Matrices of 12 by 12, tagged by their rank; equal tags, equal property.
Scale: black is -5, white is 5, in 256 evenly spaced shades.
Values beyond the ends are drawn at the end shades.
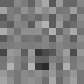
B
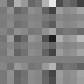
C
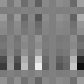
C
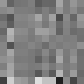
B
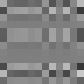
C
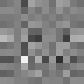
B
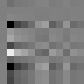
C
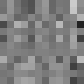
B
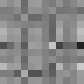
B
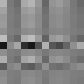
C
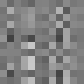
B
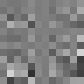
B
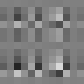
C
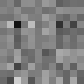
B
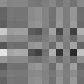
C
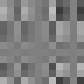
C
